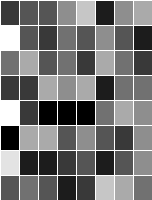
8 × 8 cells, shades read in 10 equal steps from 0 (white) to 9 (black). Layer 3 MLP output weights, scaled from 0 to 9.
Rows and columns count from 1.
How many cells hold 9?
4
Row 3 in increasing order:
3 3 5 5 5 6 7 7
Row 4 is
7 7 3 4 3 8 5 5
